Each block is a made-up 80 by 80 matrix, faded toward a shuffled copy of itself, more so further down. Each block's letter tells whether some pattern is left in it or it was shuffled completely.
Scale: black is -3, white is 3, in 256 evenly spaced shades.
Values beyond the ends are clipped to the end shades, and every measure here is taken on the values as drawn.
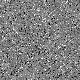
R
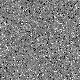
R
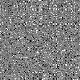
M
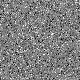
R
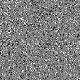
M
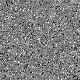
R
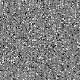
M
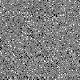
M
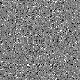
M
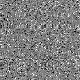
M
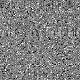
M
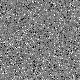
R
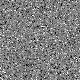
R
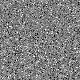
R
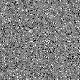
M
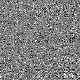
M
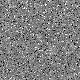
R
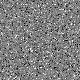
R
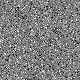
R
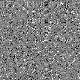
M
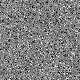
R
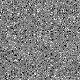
M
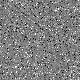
R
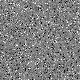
R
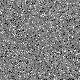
R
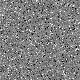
R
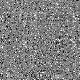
M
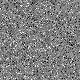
R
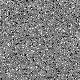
R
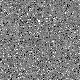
R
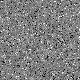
R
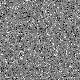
R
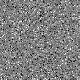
M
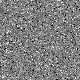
R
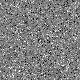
R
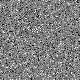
R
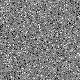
R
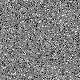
R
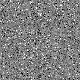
M
